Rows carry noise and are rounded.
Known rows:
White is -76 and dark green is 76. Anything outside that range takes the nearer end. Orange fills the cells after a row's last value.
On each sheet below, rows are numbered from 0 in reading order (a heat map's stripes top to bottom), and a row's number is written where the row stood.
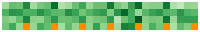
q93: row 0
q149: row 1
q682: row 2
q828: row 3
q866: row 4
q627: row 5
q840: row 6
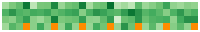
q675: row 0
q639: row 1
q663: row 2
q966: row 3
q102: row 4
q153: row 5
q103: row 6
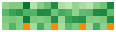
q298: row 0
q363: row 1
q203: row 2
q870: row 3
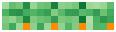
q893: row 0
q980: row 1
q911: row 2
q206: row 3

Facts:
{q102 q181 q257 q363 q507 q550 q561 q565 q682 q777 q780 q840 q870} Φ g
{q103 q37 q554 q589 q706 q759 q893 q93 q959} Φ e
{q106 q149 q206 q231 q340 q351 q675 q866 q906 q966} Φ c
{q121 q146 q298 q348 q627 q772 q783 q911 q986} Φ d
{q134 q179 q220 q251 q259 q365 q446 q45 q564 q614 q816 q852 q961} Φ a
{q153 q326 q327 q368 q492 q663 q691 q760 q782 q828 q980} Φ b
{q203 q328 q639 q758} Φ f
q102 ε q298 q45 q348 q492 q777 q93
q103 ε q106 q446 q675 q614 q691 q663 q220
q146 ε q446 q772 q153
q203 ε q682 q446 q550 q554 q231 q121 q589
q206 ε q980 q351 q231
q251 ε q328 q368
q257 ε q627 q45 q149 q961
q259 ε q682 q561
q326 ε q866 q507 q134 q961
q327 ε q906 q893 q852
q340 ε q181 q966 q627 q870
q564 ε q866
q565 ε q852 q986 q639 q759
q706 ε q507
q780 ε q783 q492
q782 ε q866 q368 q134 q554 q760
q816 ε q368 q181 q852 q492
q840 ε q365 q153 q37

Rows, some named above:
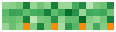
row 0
q121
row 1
q368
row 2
q507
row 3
q758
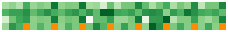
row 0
q340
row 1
q783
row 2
q627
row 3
q816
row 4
q328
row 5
q782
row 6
q852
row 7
q639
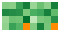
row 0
q134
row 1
q368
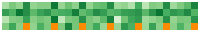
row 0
q852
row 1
q627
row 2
q368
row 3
q959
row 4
q340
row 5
q181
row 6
q45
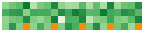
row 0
q760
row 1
q758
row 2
q251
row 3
q492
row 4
q959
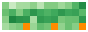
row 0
q146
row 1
q259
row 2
q365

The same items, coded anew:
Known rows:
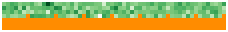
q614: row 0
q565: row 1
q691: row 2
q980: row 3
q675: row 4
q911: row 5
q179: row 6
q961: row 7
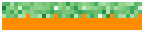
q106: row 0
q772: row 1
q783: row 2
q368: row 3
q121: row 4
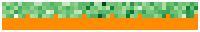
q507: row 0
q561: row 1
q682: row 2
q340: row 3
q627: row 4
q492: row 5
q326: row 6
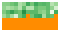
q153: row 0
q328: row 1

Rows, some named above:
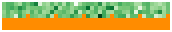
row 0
q564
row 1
q206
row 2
q554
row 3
q103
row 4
q328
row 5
q866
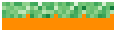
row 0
q758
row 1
q203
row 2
q706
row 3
q706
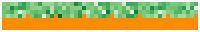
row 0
q259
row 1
q368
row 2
q327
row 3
q840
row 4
q840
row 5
q259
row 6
q446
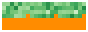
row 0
q852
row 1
q780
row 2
q780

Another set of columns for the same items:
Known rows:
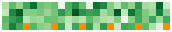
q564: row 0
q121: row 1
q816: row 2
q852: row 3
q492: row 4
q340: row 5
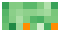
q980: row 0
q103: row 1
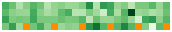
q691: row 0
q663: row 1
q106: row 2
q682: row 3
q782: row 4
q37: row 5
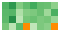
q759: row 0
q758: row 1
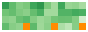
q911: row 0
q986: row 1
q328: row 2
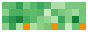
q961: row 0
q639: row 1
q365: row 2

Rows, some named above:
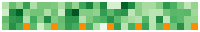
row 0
q564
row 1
q365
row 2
q564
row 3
q627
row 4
q852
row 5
q446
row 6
q760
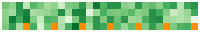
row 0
q257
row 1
q772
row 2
q780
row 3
q706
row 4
q554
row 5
q134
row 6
q203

